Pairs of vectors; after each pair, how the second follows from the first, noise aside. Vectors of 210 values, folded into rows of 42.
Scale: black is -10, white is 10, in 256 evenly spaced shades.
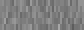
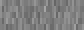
wrapped around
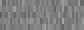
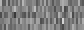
scaled up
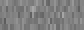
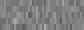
wrapped around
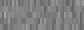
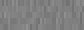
shrunk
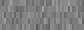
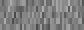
scaled up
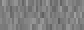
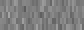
reversed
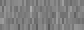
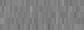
shrunk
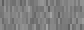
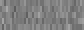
wrapped around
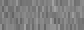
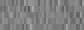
reversed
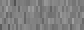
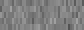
reversed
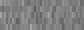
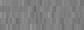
shrunk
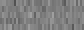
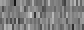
scaled up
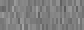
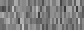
scaled up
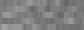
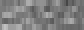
scaled up
